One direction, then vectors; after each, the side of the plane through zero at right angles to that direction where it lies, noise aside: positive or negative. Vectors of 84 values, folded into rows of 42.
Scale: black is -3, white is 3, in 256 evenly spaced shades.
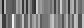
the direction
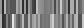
positive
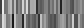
negative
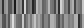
positive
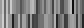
negative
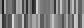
positive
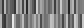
positive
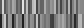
negative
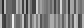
positive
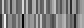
negative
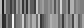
positive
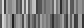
negative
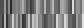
positive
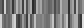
positive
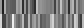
positive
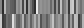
positive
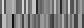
negative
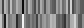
positive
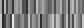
positive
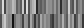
negative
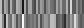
positive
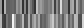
positive
